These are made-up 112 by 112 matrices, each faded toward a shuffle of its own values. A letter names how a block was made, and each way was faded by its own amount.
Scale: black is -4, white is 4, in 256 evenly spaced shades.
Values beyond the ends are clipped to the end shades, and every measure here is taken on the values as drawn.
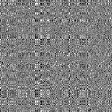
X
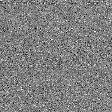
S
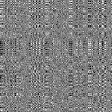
X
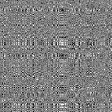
X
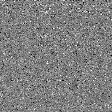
S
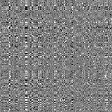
X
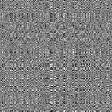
X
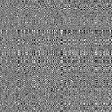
X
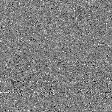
S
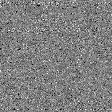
S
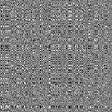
X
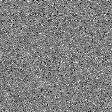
S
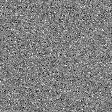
S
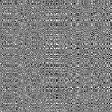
X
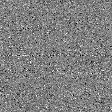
S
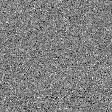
S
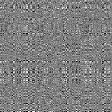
X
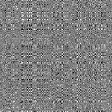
X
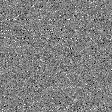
S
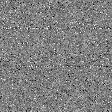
S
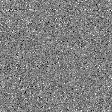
S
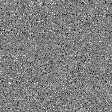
S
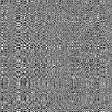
X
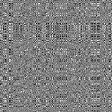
X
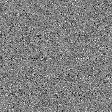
S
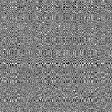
X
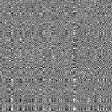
X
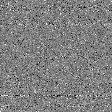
S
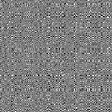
X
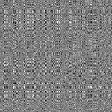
X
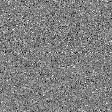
S
